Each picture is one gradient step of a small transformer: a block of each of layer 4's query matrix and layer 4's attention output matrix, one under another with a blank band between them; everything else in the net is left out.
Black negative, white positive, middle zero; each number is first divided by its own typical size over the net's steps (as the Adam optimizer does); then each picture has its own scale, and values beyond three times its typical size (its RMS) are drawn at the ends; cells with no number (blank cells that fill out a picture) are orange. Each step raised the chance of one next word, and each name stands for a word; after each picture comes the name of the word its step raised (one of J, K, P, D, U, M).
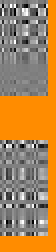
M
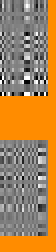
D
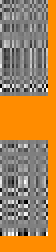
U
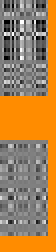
M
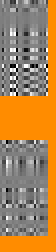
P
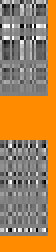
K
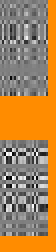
D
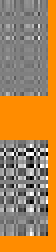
D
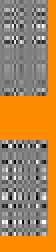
M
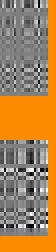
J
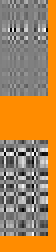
D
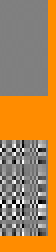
U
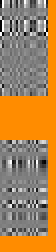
P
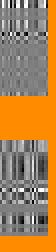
P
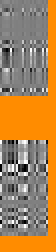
J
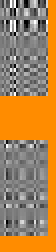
M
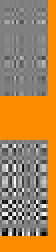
U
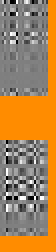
D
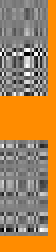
K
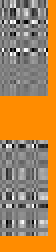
M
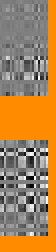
D
